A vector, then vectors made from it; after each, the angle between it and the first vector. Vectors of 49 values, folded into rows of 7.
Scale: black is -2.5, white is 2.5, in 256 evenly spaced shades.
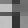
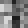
nearly parallel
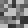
orthogonal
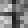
nearly parallel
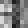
nearly parallel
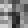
nearly parallel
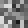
partly aligned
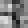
nearly parallel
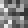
partly aligned
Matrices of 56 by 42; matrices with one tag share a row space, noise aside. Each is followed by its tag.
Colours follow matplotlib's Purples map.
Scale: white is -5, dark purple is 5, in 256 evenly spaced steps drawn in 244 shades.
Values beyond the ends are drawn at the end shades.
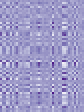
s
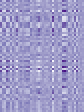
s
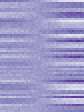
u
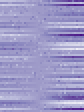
u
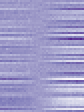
u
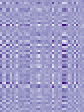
s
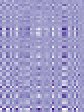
s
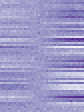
u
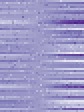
u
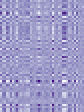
s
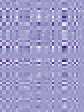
s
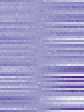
u
